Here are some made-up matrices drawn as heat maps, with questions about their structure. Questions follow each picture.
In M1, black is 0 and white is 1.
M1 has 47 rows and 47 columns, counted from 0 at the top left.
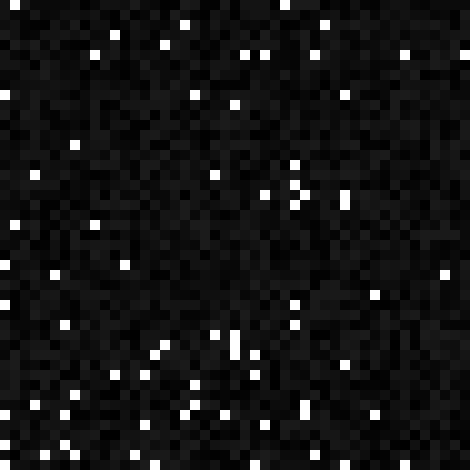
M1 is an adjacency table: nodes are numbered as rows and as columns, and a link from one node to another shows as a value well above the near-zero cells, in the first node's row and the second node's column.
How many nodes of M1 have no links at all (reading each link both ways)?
2
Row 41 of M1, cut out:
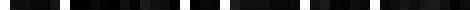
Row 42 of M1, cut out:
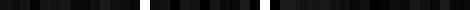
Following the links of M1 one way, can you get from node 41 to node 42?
no
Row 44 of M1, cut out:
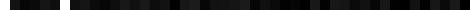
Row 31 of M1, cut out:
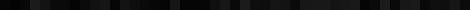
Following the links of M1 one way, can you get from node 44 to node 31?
no
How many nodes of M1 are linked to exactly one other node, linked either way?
8
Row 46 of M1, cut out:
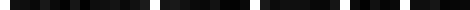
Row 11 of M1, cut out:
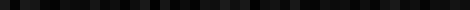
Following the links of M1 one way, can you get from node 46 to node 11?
yes
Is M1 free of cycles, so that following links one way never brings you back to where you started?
yes
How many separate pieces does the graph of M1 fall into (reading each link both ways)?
3
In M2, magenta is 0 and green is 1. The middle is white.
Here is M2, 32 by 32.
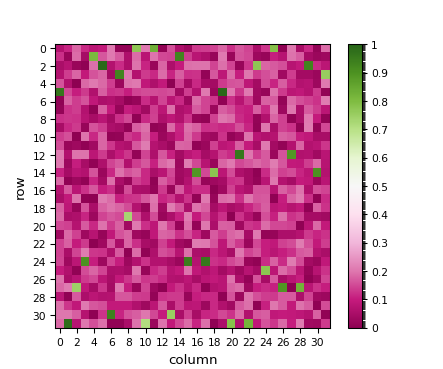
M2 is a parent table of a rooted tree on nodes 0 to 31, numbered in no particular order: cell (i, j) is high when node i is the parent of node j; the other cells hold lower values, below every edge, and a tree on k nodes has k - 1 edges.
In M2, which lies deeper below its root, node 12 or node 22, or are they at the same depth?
node 22
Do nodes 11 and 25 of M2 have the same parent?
yes
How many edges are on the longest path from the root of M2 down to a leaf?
12
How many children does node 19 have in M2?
1
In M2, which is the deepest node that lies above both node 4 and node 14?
1
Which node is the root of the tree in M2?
12
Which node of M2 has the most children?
31
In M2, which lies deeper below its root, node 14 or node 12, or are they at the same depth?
node 14
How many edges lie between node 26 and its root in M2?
2
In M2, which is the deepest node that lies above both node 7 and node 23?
2
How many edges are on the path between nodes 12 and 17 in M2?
7
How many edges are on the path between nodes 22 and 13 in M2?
5
